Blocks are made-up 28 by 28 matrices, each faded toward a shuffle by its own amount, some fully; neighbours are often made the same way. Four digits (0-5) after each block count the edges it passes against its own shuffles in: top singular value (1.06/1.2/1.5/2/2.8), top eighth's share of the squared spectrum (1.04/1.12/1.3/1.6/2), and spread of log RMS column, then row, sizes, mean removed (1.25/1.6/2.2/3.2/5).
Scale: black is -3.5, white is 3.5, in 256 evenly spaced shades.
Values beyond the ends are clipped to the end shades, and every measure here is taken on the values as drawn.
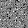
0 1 1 0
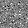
0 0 0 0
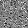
1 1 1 0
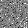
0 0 0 0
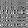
3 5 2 3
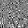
3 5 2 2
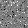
0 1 0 0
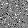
0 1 0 0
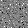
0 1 0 0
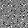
2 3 1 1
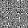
3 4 1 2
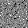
2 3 0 0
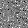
0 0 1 0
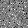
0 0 0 0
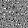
2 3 0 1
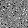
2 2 0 0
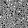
0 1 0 0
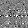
3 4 0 2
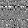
3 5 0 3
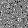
0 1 0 0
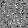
1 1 0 0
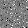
1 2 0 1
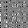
3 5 2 2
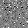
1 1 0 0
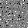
2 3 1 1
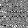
3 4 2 2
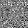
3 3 1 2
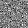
1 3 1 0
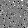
0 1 0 0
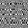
3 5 2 3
